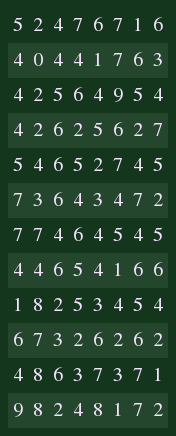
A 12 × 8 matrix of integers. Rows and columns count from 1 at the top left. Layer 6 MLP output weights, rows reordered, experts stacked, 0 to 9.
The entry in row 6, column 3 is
6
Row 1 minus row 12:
-4 -6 2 3 -2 6 -6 4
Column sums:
60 55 54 53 53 56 60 47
